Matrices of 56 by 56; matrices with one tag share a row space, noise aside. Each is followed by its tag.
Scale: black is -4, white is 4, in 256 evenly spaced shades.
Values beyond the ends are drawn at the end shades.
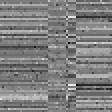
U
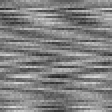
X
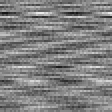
X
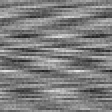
X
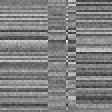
U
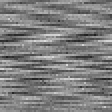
X
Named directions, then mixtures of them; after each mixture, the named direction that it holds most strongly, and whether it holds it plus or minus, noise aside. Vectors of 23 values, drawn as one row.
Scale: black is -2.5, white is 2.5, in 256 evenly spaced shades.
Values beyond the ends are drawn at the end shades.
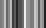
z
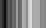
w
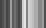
w, plus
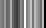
z, plus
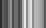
w, plus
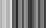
w, minus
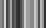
z, plus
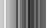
w, minus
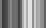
w, plus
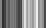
w, plus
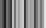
z, minus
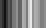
w, plus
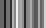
z, minus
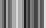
z, minus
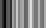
w, plus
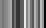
z, plus
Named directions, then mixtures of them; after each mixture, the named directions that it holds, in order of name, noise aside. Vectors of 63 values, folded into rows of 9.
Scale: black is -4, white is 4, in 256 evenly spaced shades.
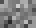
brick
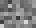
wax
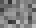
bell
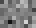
bell, brick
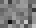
bell, brick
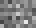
brick, wax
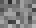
bell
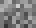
bell, brick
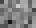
bell, brick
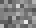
brick, wax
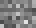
brick, wax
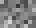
brick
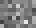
brick, wax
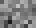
brick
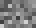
wax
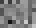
bell, brick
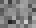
bell, brick
